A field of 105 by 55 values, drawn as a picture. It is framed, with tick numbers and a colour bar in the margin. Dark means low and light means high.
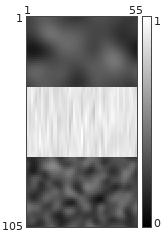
It is made of 3 by 1 panels. Panel 1,1: low, smooth. Panel 2,1: very high, streaked downward, faint in contrast. Panel 3,1: low, blotchy.
